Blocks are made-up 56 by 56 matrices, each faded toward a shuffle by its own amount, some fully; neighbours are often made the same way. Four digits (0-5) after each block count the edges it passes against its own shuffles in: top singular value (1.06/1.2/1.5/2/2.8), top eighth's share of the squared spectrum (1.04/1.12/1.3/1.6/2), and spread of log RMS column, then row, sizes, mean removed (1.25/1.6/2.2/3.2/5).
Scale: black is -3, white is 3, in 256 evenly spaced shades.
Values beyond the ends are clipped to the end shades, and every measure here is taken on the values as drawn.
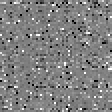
3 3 0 1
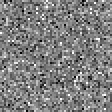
0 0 0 0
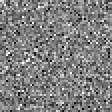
0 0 0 0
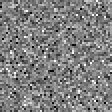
1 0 0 0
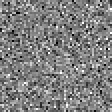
1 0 0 0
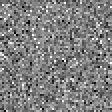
0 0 0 0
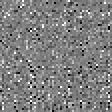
4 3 2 1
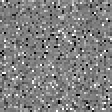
2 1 0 0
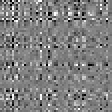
5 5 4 4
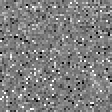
0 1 0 0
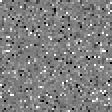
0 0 0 0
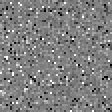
1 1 0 0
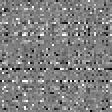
4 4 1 3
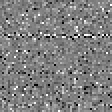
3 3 0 2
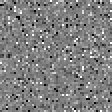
1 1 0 0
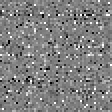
3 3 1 2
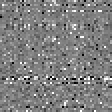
4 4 1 3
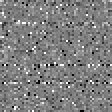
3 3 0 2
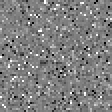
1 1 0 0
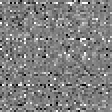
4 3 1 2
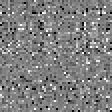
3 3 0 2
